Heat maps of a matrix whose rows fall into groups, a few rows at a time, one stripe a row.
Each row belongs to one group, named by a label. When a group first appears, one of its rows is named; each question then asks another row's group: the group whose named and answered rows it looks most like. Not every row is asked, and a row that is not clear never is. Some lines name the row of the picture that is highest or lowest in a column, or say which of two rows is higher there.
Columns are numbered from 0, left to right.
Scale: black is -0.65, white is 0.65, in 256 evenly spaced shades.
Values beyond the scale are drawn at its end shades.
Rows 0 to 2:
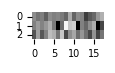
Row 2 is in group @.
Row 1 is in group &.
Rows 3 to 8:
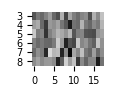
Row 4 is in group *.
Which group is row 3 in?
@
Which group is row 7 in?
*
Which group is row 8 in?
&
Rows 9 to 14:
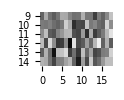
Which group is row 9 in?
*
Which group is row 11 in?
*
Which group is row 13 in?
*
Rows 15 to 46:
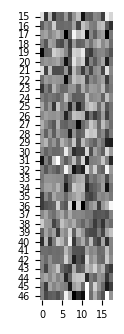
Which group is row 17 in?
&
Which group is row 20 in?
&
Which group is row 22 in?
&
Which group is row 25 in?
*
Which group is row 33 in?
&
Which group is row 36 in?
@
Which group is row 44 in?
&
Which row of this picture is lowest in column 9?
27
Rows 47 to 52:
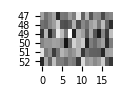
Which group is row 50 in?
&
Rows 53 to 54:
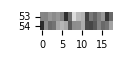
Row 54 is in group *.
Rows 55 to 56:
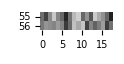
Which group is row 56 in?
&
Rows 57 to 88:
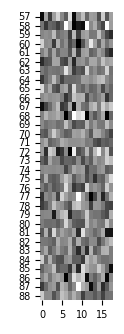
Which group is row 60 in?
*
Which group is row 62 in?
@
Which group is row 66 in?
&
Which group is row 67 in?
@
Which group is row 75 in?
*
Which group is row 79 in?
*
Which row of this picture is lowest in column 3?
79
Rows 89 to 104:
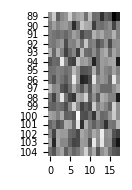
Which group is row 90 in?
&
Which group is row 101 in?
@
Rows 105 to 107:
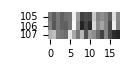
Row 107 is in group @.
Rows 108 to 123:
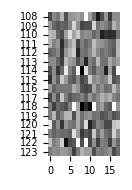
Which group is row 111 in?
*
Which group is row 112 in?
*
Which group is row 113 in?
*
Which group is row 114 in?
@
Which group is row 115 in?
@
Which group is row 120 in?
@
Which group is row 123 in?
&
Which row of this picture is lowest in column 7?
112
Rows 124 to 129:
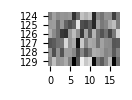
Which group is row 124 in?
&
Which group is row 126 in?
*
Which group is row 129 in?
&
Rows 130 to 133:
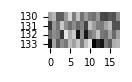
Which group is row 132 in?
*
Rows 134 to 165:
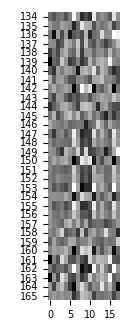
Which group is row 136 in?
@
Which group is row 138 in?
@
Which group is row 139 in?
@
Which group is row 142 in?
&
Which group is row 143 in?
@
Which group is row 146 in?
*
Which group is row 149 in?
@
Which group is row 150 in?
&
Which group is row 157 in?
@
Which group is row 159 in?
*
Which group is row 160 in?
&
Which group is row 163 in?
@
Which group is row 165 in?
&
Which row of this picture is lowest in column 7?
140
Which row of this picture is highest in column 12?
146
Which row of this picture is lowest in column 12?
144
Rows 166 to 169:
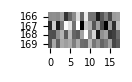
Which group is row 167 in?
@
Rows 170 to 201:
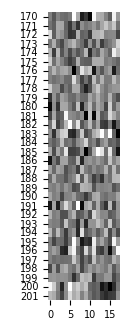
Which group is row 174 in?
@
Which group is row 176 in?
&
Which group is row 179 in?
@
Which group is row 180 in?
@
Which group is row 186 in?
@
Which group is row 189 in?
&
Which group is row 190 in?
*
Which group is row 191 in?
@
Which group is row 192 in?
*
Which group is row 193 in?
*
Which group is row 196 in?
*
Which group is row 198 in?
@
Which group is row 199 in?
&
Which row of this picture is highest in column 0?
200
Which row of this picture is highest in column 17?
196
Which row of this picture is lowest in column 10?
170
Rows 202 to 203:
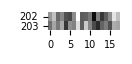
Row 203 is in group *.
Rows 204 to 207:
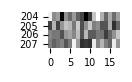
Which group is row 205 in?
@
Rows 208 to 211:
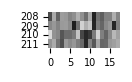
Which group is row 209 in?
&
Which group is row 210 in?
*
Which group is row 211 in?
*
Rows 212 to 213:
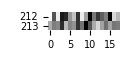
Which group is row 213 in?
*
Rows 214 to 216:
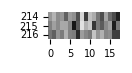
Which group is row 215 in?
&
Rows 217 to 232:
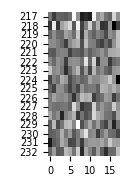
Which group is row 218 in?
@
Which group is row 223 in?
*
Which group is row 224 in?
@
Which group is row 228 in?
*
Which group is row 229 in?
@
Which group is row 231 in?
@
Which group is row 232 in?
@
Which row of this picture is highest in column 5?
218
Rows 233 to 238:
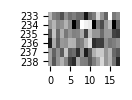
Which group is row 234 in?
&
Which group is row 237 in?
*
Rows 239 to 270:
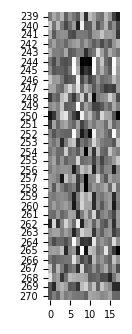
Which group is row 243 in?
*
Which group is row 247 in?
@
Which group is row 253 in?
*
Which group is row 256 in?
&
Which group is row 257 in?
*
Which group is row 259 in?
&
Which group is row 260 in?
&
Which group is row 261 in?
*
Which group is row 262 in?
@
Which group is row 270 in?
@
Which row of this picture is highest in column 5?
247
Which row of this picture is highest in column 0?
268
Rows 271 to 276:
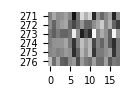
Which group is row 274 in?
&
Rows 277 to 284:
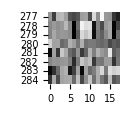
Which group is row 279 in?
&
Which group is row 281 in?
@
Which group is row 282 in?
&
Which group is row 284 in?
@
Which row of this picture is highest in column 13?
277
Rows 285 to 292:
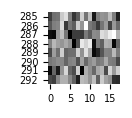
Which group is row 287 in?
@
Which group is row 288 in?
&
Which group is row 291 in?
@
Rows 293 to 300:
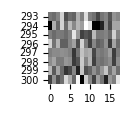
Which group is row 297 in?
&
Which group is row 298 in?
&
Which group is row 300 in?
@
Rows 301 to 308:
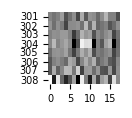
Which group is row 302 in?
*
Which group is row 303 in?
&
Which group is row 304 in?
&
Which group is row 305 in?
&
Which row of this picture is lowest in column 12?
308
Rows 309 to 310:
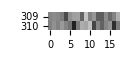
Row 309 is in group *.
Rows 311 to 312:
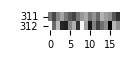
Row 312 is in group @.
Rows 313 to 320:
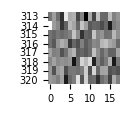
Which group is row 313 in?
*
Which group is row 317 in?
*
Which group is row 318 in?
&
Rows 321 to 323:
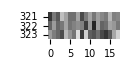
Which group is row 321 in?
@
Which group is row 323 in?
@
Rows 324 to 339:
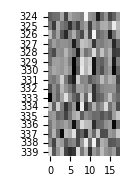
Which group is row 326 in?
*
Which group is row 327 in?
&
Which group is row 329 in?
&
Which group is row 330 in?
&
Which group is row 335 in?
*
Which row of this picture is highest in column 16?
325
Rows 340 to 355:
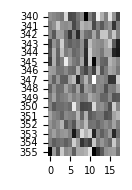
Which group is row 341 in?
&
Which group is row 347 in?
*
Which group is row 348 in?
@
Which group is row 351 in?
@
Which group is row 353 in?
&
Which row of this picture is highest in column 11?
347
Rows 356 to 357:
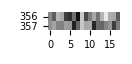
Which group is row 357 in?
&
